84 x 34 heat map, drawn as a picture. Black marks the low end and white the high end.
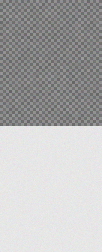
The table splits into 2 rows of 1 panel. Panel 1,1: middling, checkered. Panel 2,1: very high, flat.
